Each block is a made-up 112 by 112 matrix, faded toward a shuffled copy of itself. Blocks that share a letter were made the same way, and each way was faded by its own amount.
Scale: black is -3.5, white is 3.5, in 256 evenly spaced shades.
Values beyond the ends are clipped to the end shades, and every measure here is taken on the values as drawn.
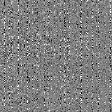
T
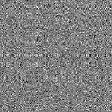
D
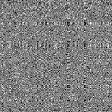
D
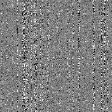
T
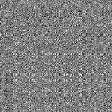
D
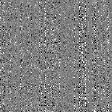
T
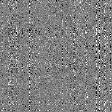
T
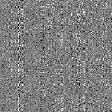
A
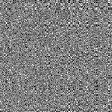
D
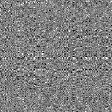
D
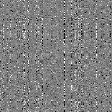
A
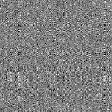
D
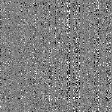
T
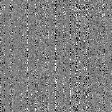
T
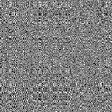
D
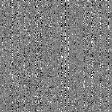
T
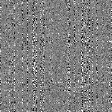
T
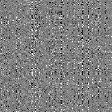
A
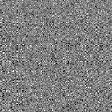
D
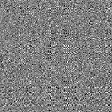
D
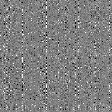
A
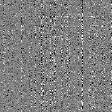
T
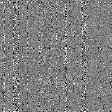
T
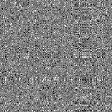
D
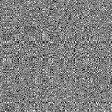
D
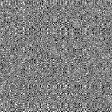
D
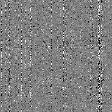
T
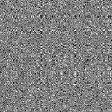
D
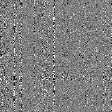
T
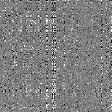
A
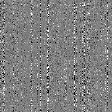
T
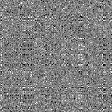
D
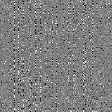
A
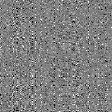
A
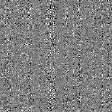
T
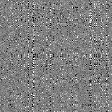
A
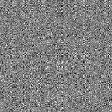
D
